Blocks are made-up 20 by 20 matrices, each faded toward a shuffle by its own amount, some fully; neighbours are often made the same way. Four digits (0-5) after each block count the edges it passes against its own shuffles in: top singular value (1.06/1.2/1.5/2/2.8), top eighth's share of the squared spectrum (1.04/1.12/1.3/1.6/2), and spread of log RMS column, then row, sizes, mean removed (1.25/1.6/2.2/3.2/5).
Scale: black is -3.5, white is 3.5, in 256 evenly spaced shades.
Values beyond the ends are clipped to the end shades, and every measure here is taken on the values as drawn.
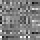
3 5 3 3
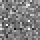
1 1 0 0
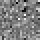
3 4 1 0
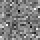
0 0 0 0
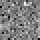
0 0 0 0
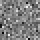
0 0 0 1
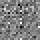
2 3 0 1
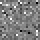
1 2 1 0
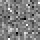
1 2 1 0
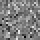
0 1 1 0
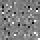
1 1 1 0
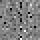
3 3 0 0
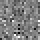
2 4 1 0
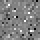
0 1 0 0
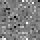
2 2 0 0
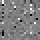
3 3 1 0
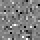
1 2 0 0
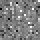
1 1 0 0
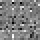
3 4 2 0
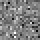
1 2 0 0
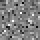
1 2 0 0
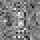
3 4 1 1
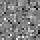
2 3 0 0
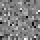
2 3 0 1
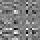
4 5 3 3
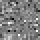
2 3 1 1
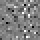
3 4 1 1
